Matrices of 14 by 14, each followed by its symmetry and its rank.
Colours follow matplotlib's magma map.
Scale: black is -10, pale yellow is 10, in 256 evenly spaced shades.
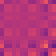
symmetric, rank one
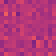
neither, rank three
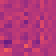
neither, rank three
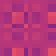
symmetric, rank one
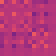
symmetric, rank two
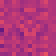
neither, rank three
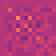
symmetric, rank three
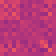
symmetric, rank three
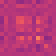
symmetric, rank two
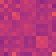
symmetric, rank three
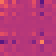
symmetric, rank two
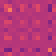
symmetric, rank two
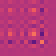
symmetric, rank one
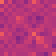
symmetric, rank three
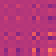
symmetric, rank one
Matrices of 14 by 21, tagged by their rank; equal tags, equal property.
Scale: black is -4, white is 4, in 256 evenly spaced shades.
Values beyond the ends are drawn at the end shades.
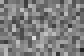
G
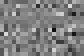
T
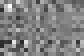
T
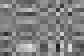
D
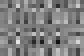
D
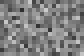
G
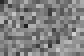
G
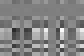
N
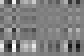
N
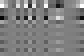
N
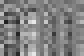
D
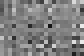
T
